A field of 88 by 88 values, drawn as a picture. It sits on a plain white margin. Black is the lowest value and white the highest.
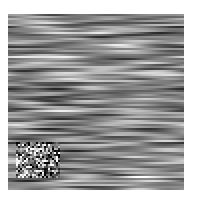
In the bottom left lies a patch that is rougher than the rest. Streaks run across, left to right. No overall slope runs across the table. The halves do not mirror each other. Values change most from cell to cell in the bottom left.
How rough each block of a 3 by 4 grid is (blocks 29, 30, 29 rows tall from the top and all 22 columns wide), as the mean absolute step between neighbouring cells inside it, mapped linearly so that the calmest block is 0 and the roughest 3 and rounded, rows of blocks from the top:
0000
0000
3100
